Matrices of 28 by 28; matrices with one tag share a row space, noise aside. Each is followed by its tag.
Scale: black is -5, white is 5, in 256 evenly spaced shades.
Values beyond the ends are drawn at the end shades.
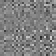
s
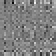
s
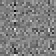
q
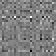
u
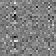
q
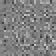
s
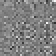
s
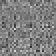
u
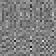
u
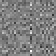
u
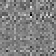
u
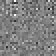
q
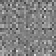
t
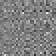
s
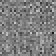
u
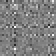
q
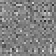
t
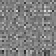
t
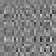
s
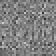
t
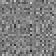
u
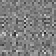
t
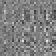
s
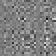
s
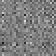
t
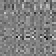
s
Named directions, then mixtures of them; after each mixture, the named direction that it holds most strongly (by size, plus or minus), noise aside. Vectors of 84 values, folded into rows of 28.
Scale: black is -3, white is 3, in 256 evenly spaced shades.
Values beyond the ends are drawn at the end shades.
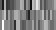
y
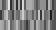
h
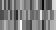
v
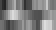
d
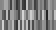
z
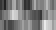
d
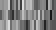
h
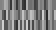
z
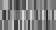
z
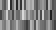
h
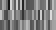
h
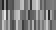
y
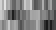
d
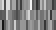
y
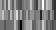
v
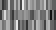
h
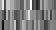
y
